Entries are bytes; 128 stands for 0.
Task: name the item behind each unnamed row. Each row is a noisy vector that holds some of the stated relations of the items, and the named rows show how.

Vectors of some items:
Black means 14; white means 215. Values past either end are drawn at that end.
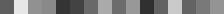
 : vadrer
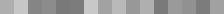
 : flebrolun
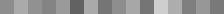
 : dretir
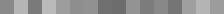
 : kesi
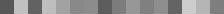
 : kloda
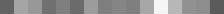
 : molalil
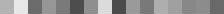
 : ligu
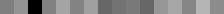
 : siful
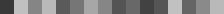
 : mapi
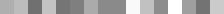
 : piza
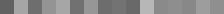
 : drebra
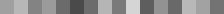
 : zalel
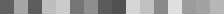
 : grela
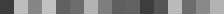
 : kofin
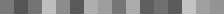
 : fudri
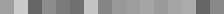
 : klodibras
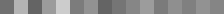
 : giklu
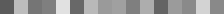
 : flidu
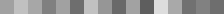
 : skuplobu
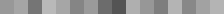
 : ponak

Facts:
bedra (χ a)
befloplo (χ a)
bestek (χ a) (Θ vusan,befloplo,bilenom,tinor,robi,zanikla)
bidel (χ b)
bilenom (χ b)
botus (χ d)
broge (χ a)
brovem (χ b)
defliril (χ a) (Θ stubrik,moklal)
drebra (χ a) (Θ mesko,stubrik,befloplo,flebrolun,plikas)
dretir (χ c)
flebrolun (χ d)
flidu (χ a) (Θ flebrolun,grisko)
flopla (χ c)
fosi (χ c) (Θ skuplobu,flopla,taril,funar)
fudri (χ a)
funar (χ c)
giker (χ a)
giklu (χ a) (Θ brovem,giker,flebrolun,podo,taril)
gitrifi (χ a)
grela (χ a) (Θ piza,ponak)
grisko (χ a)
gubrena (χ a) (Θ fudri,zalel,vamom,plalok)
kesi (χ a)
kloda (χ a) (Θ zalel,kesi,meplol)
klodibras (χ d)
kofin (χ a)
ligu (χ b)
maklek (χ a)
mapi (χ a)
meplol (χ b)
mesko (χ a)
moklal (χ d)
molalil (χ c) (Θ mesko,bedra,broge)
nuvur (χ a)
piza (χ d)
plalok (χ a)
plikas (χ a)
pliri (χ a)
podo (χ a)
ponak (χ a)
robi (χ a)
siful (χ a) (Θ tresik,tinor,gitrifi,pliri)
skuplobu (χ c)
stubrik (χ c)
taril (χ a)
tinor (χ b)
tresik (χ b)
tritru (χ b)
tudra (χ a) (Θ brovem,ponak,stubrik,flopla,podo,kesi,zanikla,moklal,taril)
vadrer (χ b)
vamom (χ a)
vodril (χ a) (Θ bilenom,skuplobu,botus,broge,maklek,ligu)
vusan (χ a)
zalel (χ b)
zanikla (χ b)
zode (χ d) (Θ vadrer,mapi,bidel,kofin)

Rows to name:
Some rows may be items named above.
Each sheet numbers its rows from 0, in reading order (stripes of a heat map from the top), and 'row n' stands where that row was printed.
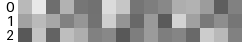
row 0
botus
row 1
skuplobu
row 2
kloda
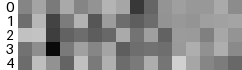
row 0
broge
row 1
bestek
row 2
tinor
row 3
siful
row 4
fosi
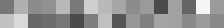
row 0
grisko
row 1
bilenom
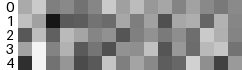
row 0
flebrolun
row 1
tresik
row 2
kloda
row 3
meplol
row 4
zode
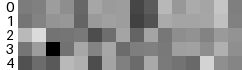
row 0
bedra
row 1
bedra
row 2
zanikla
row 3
siful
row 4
gubrena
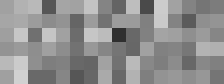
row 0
funar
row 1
stubrik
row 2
maklek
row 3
plikas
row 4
brovem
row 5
tritru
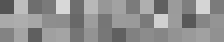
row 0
flidu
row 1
stubrik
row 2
nuvur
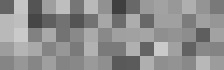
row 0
vodril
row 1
tinor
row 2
moklal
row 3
flopla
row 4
mesko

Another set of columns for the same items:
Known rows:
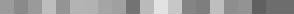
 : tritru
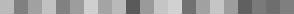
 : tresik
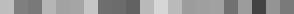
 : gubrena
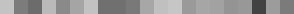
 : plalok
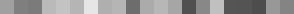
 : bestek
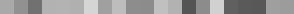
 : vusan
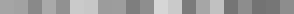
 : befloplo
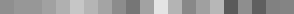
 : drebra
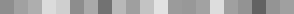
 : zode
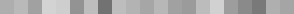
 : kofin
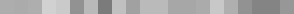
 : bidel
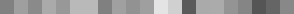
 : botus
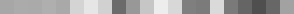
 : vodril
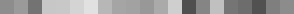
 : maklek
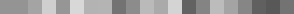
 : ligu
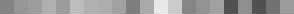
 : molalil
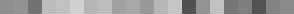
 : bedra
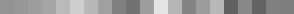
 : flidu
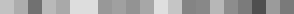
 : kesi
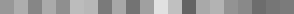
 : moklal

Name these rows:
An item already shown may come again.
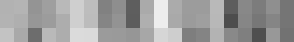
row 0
grela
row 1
grela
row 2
kesi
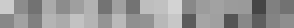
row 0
zalel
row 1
skuplobu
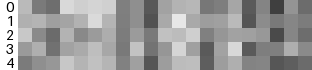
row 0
kloda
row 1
grela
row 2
zalel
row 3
ponak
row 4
klodibras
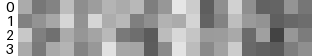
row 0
tinor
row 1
ligu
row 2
gubrena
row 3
siful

